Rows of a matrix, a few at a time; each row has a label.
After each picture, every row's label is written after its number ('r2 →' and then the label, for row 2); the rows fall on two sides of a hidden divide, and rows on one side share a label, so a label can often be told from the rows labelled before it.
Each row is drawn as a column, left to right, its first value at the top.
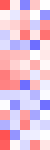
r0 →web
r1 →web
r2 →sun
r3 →web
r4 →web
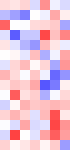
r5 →web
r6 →web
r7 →web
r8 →web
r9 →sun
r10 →sun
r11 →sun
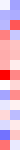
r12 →web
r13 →web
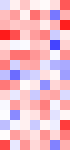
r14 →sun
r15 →sun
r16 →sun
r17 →sun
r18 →sun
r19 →web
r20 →sun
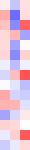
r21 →sun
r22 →web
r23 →web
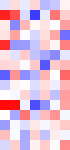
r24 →sun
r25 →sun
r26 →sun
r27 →web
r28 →web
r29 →sun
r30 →web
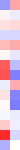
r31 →web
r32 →web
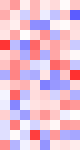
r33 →sun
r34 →web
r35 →web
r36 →sun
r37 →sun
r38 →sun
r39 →sun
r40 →web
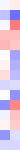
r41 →web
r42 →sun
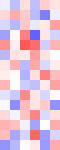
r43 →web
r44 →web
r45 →sun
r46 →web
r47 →web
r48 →web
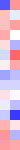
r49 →sun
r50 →web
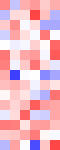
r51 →web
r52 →sun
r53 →sun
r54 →sun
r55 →sun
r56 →sun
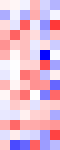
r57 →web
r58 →sun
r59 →web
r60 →web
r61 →web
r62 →sun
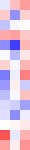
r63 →sun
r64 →web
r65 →web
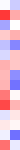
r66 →sun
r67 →sun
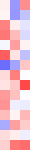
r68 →sun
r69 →web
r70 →web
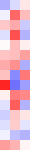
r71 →web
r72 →sun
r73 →web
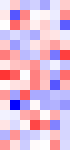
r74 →web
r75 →web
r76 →web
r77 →web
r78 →web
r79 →sun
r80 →web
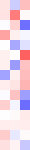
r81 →sun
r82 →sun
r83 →web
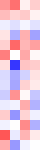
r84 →sun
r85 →sun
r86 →sun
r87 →web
